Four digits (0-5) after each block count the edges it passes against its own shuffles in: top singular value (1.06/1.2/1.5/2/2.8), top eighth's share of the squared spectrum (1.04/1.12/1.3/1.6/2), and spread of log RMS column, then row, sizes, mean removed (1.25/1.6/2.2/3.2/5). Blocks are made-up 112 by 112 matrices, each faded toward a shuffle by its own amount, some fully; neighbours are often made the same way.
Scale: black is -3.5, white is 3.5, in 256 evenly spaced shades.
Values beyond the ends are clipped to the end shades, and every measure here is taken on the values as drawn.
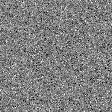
2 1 0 0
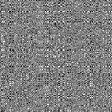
5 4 3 3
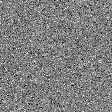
0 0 0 0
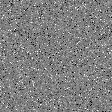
0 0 0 0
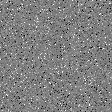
0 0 0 0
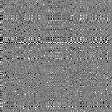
5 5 3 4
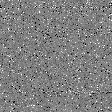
3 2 0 1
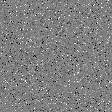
3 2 0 0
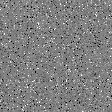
3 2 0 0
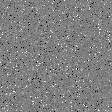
2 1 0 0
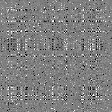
5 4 3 3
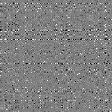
4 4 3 3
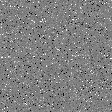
0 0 0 0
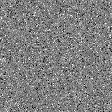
3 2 0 0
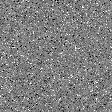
0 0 0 0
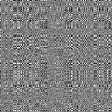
5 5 4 4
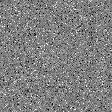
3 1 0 0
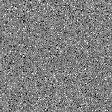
3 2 1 1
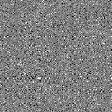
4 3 2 2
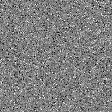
3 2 0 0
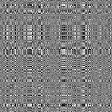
5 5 4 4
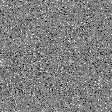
3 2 0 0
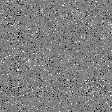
2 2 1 2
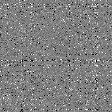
2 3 2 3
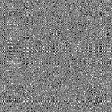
5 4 2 3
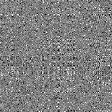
4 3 2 2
